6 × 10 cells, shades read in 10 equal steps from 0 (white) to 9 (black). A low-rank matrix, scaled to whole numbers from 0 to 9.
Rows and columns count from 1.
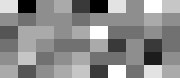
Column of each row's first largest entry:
2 2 1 7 9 6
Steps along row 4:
down up up same down up down up down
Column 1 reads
1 4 6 5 4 3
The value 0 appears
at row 1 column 9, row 3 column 6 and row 6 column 7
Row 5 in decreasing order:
8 5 5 5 4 4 4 4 3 2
